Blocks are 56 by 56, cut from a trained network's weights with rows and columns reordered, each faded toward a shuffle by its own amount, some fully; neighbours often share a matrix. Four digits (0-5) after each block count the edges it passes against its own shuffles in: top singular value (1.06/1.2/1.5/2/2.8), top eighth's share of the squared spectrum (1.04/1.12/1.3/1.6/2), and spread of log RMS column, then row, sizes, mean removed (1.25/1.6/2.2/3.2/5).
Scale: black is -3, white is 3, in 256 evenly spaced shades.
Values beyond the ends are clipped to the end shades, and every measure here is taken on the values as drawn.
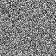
3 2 0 0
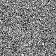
0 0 0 0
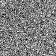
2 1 0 0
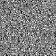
3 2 0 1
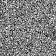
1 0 0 0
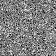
0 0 0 0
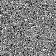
0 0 0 0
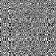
4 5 3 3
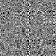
4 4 3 2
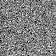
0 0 0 0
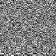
4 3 0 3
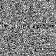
3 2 0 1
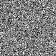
1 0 0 0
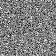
0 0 0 0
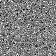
0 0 0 0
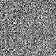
3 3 1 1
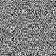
4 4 1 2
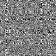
3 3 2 2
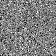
0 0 0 0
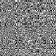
3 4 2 2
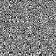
3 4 2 2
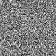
3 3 0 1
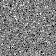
0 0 0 0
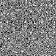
3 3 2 2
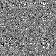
2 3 1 2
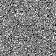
2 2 0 0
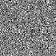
3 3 1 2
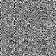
4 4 2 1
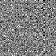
4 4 2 2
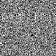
3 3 1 1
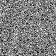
1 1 0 0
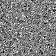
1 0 0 0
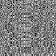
4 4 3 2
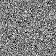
2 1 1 0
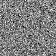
2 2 0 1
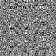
4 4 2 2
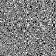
3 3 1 1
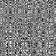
4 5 3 3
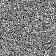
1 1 0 0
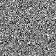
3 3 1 1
